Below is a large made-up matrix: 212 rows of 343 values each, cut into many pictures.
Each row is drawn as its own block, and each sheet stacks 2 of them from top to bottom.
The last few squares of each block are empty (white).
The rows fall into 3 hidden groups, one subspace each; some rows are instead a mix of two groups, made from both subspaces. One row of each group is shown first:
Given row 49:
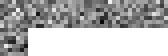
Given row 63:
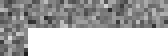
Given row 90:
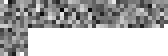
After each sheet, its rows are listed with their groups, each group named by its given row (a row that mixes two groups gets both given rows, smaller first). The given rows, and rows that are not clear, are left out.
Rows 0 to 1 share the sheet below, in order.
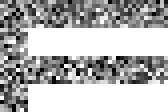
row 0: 49
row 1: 90
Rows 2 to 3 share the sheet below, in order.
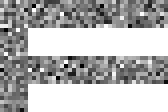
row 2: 49 and 90
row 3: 90
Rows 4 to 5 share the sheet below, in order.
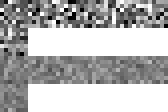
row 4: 90
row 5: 90
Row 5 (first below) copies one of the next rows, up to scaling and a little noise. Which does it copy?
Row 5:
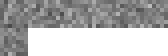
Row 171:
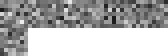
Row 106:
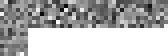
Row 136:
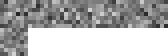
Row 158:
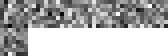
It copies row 158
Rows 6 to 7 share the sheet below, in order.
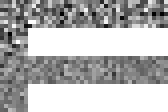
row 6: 49 and 63
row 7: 90
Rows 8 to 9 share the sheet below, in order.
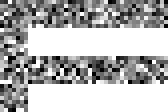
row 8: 49 and 90
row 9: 90
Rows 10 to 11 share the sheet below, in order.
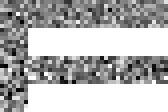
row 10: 90
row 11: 63
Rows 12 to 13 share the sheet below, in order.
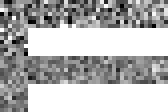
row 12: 63
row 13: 63
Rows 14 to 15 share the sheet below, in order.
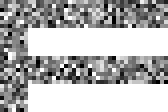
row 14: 90
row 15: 90
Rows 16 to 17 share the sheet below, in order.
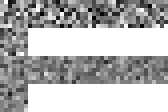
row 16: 90
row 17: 63
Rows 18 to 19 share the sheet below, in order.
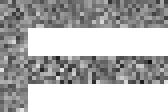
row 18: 49
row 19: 90
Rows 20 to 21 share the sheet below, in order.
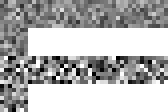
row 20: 49 and 90
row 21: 90
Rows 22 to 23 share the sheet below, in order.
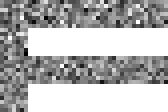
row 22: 63
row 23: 90
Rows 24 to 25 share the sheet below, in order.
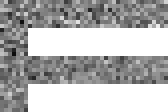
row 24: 90
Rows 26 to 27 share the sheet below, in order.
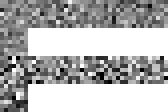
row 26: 90
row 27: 49
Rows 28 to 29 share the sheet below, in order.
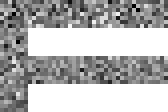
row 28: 49 and 90
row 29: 49
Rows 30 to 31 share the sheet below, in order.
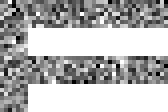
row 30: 49
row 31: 63 and 90
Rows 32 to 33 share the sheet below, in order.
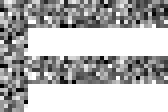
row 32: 63
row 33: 63
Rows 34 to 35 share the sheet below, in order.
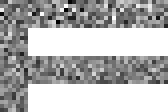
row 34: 90
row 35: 49 and 90
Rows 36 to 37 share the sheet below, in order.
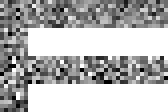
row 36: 49 and 90
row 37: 49
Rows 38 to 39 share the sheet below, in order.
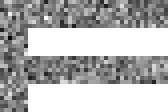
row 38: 63
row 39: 63
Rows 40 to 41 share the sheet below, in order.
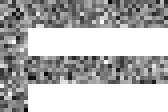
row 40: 49
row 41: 63
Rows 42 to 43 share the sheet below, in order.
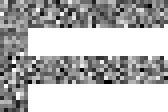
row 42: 90
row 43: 49
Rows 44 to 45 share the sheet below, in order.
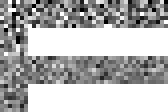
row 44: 49
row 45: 49
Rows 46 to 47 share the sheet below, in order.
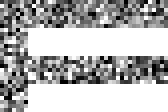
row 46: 49
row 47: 63
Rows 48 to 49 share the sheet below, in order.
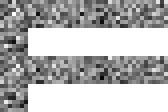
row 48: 49
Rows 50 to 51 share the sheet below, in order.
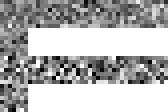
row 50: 63
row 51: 90
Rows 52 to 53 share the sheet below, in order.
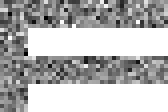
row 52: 63
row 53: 63
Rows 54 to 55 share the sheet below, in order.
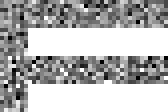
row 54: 63
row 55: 49
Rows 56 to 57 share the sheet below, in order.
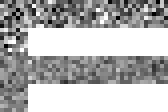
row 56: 49
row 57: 63
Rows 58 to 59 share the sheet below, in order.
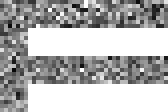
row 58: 63
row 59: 49
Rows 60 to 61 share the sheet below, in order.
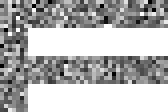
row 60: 49
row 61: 90
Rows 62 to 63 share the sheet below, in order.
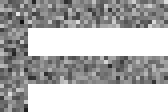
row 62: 90
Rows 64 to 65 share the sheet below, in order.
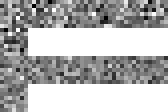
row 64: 49
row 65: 90
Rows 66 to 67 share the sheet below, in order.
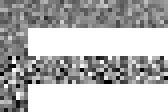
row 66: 63
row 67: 49
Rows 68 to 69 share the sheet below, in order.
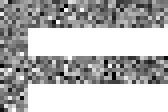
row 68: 90
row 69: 90
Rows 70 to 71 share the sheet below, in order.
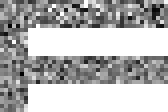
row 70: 63
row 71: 63
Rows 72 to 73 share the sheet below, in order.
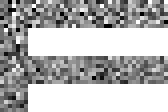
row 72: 49
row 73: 49
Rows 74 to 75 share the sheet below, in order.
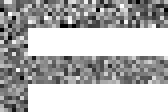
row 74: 63
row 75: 90
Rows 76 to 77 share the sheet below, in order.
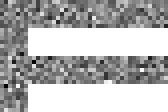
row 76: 90
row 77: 49
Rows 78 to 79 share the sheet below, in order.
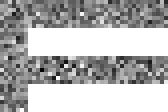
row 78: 49
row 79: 90
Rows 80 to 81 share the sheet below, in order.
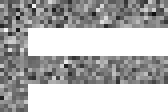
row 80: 49
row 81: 63 and 90
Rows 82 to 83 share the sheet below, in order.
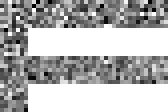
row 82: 49
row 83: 63
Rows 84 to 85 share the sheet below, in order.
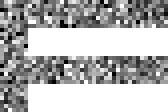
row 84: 63
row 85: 90
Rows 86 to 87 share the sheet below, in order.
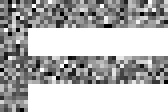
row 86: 49
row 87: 90
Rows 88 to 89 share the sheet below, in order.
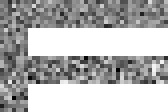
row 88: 49
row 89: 63
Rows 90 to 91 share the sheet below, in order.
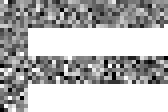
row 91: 90
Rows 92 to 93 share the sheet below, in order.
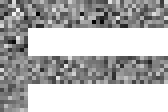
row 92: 49
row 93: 90
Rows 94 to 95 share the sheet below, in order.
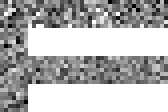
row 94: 49 and 90
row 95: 49 and 63
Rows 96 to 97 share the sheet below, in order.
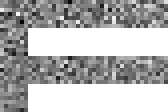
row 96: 90
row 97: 90
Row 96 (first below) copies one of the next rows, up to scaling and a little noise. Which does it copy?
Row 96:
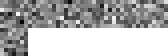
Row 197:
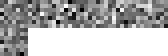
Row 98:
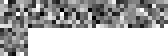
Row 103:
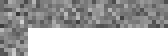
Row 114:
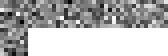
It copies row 114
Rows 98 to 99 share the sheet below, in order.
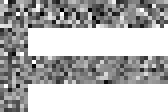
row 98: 90
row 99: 49
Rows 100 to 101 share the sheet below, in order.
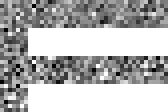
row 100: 49
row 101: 49
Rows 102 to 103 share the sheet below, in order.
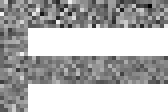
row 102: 90
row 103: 90
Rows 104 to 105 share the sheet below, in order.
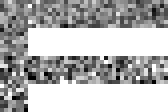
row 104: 63
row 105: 63
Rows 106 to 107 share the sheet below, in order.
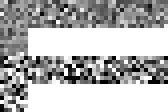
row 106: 90
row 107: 90
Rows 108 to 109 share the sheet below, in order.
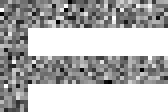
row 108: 90
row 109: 49
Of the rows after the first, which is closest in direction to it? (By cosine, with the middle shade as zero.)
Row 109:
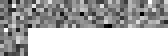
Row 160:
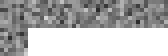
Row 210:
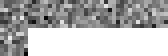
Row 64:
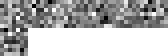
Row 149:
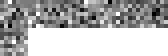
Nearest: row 210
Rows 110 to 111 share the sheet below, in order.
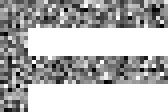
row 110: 63
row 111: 49
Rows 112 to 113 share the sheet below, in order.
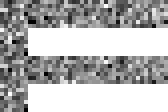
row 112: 63
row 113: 63
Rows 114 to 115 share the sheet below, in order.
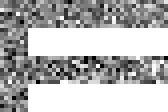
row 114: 90
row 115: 63
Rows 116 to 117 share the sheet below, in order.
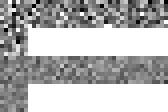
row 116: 49
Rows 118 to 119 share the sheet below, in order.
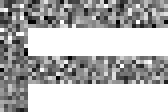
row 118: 63
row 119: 90
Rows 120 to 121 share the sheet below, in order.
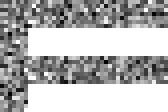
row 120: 49 and 63
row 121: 63
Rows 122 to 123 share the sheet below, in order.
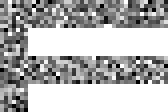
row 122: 49
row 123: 63 and 90
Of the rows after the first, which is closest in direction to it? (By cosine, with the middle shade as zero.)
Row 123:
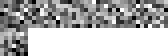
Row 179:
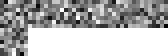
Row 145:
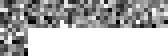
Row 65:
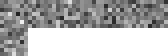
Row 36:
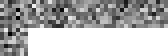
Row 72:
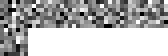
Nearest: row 145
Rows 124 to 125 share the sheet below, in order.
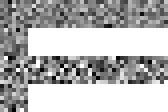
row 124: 49
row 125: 90
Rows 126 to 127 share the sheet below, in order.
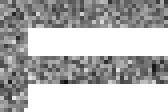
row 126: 49
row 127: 63
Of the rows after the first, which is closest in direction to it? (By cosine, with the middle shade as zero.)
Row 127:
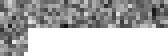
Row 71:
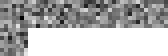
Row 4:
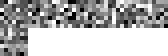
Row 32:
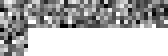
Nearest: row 32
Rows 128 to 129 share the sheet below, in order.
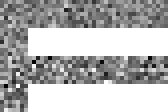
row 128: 90
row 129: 49
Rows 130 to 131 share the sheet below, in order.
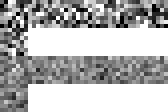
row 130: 63 and 90
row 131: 49
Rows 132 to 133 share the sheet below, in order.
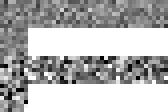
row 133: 63
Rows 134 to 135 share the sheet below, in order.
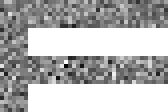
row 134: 63
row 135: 90
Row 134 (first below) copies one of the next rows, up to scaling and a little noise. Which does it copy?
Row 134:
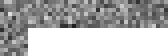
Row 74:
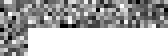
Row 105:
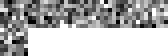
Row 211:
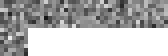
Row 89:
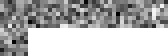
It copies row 74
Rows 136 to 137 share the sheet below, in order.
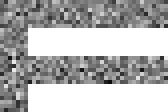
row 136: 90
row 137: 49
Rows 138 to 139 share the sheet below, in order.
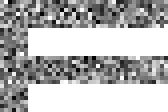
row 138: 90
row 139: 63
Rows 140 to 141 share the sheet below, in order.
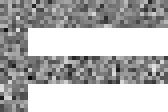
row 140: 49
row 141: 63 and 90
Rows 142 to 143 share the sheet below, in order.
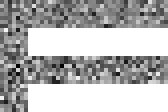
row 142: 49
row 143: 49 and 90
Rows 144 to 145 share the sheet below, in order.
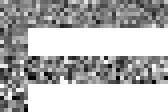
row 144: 63 and 90
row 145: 63
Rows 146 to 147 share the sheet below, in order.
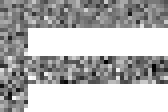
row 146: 63
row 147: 63
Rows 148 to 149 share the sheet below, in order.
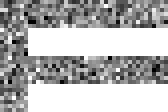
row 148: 63
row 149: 49 and 63
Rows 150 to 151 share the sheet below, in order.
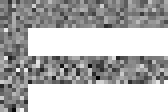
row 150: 49
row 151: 90
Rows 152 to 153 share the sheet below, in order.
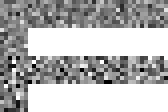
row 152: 63 and 90
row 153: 49
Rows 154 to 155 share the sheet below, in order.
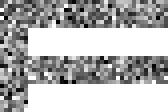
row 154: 90
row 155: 63
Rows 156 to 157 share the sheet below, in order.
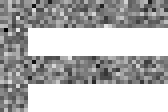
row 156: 49
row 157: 49 and 90
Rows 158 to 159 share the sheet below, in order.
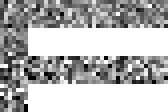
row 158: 90
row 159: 63
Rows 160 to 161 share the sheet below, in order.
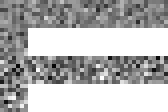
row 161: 49
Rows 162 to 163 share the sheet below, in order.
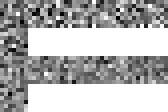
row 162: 63 and 90
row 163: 63
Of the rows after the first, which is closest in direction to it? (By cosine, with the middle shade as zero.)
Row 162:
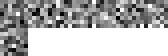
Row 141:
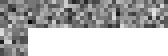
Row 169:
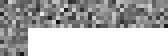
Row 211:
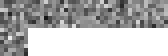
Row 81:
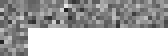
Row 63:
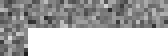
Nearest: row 169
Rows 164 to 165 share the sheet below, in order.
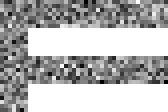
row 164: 63
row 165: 90
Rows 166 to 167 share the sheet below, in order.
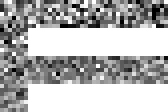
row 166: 63
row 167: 49 and 63
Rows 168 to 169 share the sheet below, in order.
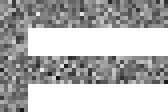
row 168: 49
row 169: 90
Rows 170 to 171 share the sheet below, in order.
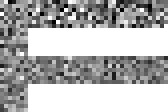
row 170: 90
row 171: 90
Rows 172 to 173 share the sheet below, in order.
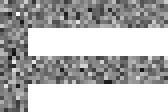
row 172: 90
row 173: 49
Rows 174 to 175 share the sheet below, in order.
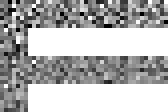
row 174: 49
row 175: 49
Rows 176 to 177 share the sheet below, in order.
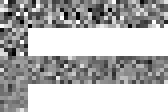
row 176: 90
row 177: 90
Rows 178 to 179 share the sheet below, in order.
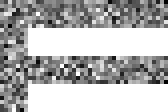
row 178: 49 and 90
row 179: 90
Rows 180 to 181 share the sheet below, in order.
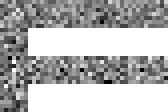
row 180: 49
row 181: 49
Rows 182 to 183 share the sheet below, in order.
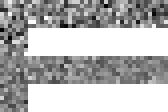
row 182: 63
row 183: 63 and 90
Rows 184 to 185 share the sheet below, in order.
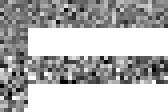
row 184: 90
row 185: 63
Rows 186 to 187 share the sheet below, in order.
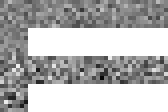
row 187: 49
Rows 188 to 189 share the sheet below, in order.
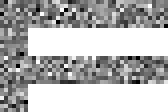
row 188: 90
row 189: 63 and 90
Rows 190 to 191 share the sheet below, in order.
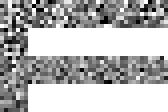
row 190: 49
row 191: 49
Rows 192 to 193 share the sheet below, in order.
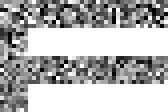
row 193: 90
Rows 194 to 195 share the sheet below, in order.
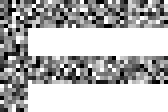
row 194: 49
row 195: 90
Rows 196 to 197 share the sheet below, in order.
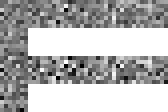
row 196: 90
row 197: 90
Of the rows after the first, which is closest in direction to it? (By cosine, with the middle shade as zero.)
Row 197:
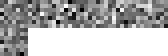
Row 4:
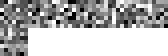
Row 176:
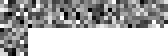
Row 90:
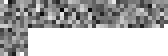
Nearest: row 4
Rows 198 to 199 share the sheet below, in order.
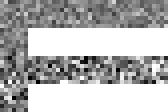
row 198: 90
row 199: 63
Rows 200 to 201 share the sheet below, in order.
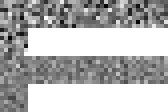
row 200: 63
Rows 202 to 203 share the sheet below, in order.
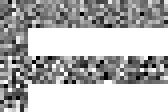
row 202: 49
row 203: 49
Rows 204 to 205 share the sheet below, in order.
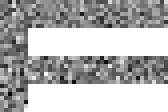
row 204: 49
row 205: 63
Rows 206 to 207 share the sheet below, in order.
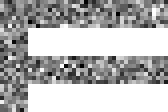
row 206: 63
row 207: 90
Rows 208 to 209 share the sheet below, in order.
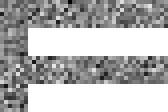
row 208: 90
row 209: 49
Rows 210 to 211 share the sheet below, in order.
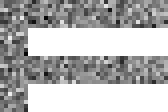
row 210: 63
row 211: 63
